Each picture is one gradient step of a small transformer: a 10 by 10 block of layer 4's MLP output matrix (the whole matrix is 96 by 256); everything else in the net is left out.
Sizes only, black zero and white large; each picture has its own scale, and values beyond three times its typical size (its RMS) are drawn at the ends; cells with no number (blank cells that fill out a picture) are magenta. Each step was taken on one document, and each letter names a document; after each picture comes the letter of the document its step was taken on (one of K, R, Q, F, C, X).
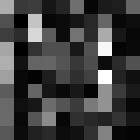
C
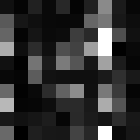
C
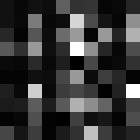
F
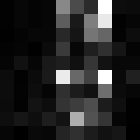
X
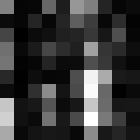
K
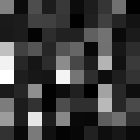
C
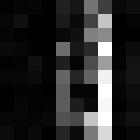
X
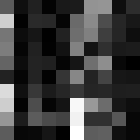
K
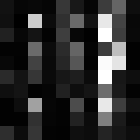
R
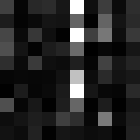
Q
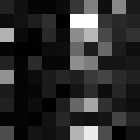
K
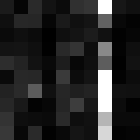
R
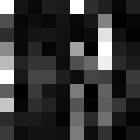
C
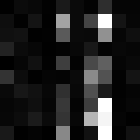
X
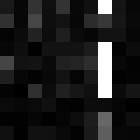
Q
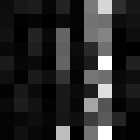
X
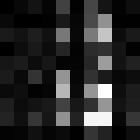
X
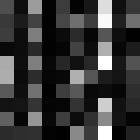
Q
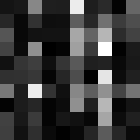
Q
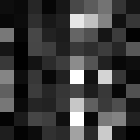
K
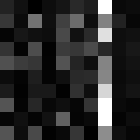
R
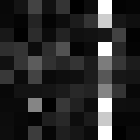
R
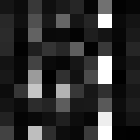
Q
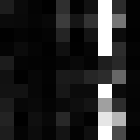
R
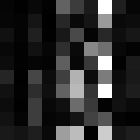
X
